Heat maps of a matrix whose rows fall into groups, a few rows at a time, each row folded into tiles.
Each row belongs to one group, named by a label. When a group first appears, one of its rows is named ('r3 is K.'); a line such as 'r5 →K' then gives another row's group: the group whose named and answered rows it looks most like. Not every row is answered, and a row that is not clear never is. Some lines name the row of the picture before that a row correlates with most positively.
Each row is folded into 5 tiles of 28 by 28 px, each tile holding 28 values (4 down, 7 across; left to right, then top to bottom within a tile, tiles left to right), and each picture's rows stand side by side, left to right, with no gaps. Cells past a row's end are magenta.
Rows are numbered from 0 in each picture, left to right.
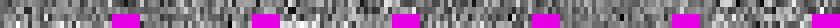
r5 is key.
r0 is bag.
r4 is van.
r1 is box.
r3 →bag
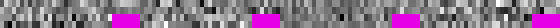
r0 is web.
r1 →key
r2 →van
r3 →box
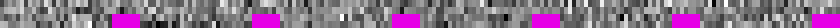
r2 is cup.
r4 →van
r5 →van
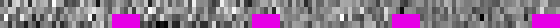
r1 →web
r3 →van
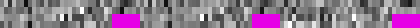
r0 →cup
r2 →bag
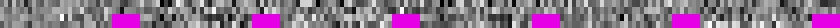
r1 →box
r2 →key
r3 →box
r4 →van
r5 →bag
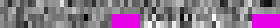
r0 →box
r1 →bag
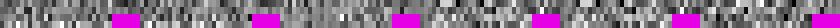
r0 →bag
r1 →bag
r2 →cup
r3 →key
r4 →key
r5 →box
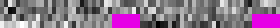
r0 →bag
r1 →web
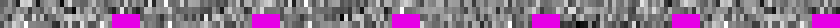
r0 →key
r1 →van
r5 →key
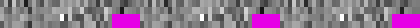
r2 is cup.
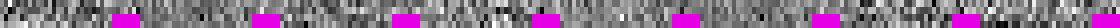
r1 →van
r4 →cup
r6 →box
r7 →web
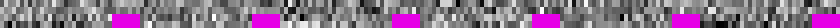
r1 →bag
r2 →bag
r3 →key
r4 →van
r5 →web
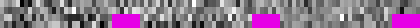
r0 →box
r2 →cup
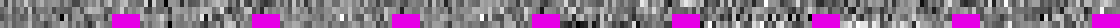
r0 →van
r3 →cup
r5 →bag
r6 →bag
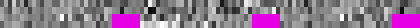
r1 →bag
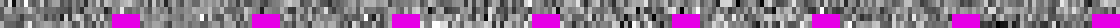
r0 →van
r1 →cup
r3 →bag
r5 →key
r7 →web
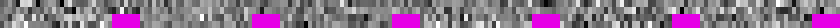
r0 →key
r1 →cup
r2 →box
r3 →bag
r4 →box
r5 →box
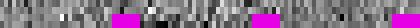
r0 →cup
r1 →web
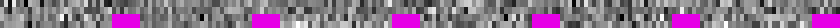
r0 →cup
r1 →van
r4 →van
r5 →key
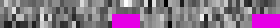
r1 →cup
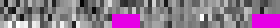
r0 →bag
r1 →cup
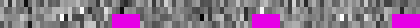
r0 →cup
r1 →van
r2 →cup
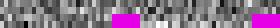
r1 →bag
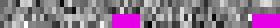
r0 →key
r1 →web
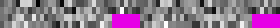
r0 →key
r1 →key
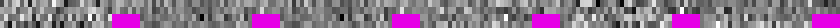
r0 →web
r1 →van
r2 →van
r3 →box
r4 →key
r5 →bag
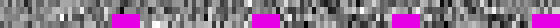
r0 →cup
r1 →bag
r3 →box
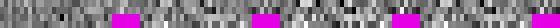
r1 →key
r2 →key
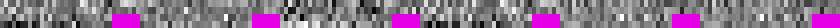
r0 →web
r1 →box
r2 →bag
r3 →web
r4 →cup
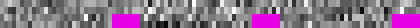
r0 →box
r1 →web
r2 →van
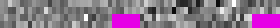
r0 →box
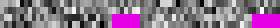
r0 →box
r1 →key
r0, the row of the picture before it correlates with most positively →0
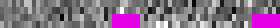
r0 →van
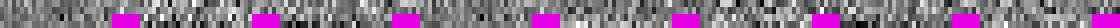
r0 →van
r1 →web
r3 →van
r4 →bag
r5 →key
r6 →web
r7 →key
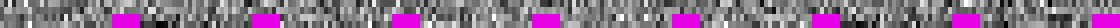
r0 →van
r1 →web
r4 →cup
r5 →key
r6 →web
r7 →box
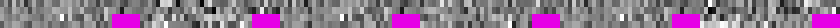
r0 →cup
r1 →key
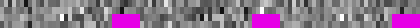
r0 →cup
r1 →van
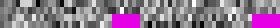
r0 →key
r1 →web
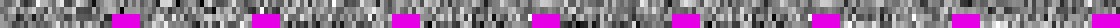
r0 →box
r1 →key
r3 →web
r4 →web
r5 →web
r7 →bag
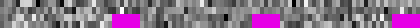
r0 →key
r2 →van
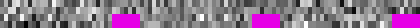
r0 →web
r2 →key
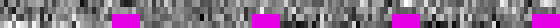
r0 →bag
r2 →web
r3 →web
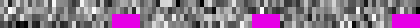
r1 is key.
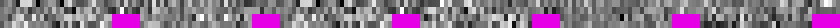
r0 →key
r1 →cup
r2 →key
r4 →van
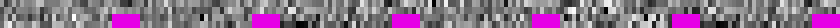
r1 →van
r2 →web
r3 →van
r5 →web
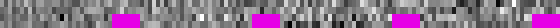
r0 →van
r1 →cup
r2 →web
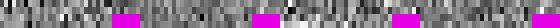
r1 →van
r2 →bag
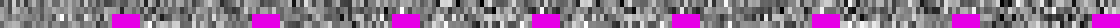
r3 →key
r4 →key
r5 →van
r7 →box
